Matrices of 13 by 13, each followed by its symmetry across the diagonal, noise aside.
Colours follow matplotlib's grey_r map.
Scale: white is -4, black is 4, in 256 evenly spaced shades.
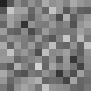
symmetric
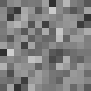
symmetric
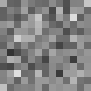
symmetric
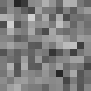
neither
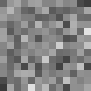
symmetric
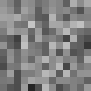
neither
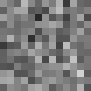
neither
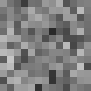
neither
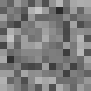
symmetric
